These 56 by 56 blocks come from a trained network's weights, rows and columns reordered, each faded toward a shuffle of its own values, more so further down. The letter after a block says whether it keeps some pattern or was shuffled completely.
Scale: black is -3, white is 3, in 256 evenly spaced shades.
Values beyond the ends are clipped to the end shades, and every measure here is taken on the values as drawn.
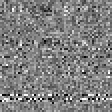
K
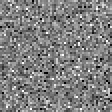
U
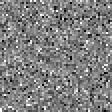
U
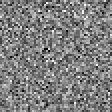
K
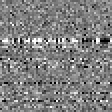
K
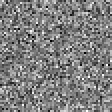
U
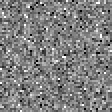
U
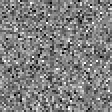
U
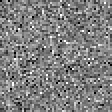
U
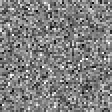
U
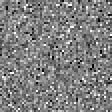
U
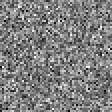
U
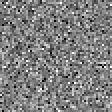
U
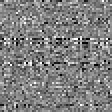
K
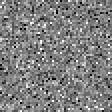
U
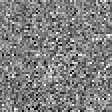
K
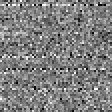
K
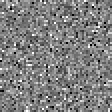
U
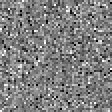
U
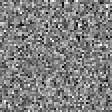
K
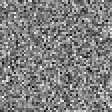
U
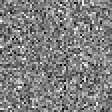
K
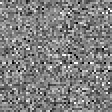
K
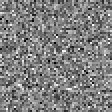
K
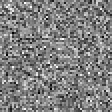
K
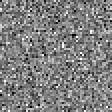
U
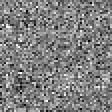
K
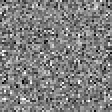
K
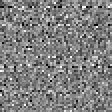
K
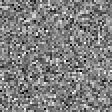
U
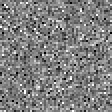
U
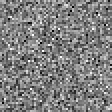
U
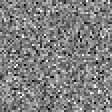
U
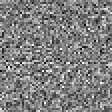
K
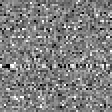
K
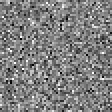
K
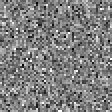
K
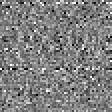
K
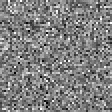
K
